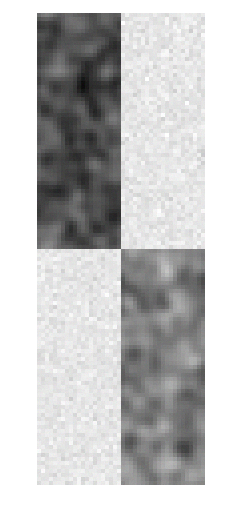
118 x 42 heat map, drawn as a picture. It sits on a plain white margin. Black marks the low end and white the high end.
It is made of 2 by 2 panels. Panel 1,1: low, blotchy. Panel 1,2: very high, fine-grained, faint in contrast. Panel 2,1: very high, fine-grained, faint in contrast. Panel 2,2: middling, blotchy.
